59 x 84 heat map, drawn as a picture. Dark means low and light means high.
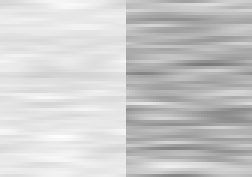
It is made of 1 by 2 panels. Panel 1,1: very high, streaked across, faint in contrast. Panel 1,2: high, streaked across.
